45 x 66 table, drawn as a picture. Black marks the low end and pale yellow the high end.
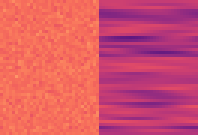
The table splits into one row of 2 panels. Panel 1,1: high, fine-grained, faint in contrast. Panel 1,2: middling, streaked across.
